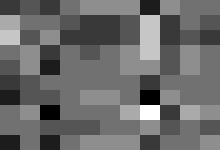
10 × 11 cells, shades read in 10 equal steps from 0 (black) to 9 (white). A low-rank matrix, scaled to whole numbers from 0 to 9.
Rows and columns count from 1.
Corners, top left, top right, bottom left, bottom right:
2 4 1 5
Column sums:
34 39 25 36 37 39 44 45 33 43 38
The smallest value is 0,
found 2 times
